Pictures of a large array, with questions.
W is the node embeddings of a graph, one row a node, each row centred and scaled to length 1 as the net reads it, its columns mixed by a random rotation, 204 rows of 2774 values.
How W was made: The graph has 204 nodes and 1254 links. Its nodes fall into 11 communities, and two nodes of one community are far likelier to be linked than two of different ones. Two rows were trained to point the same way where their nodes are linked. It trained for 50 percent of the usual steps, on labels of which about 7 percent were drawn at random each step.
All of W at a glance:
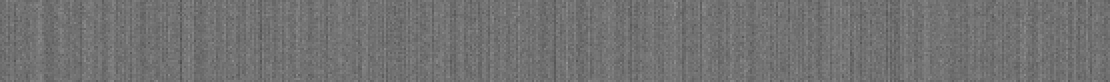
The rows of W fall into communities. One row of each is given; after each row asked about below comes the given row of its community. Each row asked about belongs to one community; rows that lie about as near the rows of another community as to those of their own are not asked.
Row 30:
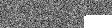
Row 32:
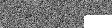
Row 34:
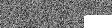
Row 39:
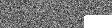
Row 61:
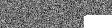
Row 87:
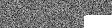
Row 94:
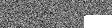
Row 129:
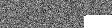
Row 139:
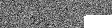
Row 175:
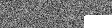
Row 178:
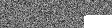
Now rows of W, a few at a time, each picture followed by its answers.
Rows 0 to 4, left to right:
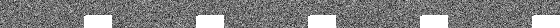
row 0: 87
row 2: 34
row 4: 87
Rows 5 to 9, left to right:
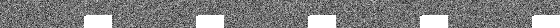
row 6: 34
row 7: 87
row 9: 34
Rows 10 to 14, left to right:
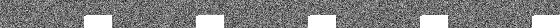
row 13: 175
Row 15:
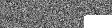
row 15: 39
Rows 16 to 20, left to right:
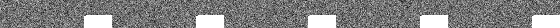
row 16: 129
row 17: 94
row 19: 129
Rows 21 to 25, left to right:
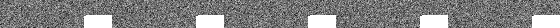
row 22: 34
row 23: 87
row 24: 34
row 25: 129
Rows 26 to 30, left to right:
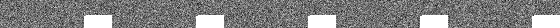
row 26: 175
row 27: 178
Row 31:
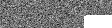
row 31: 34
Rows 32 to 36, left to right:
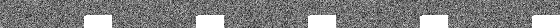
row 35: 129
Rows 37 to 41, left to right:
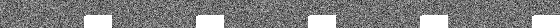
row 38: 178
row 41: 39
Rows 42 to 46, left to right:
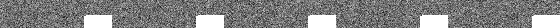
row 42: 94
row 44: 32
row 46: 94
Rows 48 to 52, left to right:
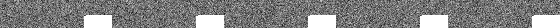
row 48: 87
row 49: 87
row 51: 139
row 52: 61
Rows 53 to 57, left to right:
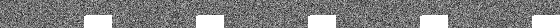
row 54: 94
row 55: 139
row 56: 139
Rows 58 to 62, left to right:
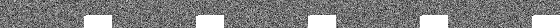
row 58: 87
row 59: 87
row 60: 175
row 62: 94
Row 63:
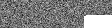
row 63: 129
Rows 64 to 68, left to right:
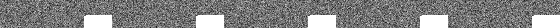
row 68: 178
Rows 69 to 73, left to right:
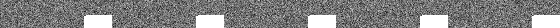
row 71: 94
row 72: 178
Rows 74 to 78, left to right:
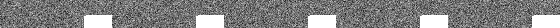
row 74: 34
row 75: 34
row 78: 139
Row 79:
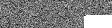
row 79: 129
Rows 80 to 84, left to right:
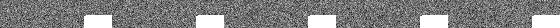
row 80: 178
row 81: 32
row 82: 34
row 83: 178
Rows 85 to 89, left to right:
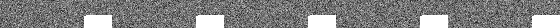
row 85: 139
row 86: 129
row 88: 129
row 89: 32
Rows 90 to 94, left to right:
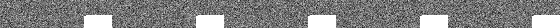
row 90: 139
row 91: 34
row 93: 94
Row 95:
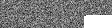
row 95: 178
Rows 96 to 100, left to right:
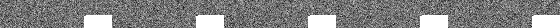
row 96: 32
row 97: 129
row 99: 87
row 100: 87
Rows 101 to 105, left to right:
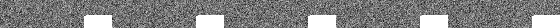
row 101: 32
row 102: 32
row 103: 139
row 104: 34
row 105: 139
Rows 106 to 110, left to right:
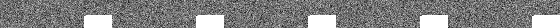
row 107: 94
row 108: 139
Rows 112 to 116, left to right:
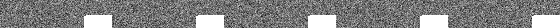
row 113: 139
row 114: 32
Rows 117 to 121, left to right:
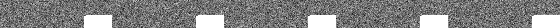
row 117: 129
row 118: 34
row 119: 129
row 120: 94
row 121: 94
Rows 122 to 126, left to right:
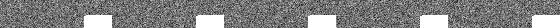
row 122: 87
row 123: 178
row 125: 34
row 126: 32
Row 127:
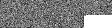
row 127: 178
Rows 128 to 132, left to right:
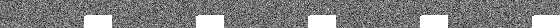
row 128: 175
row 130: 32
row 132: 178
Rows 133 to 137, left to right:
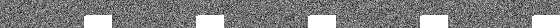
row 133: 34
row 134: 139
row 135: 94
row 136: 175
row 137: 129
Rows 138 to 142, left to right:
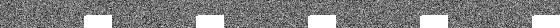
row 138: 175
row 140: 129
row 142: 30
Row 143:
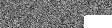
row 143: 94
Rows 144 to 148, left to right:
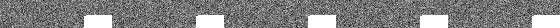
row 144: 139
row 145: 39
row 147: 32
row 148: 61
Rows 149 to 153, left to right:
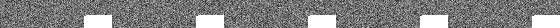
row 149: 30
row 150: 30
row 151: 30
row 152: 178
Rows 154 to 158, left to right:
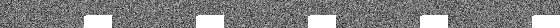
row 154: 178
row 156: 34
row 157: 178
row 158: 87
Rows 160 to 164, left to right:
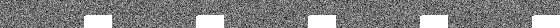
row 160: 175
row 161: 61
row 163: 30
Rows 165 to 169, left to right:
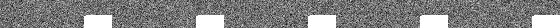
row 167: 87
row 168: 178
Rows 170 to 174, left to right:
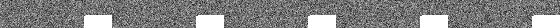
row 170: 175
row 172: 178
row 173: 129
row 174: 139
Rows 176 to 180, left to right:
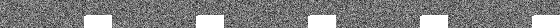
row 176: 129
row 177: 175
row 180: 87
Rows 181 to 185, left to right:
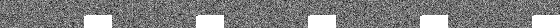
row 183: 175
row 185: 32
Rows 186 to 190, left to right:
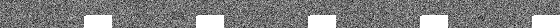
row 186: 139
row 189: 94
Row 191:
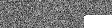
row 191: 61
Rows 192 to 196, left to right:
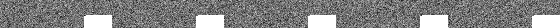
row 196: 32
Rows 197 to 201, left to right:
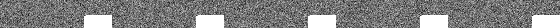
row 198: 87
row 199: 175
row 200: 61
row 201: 175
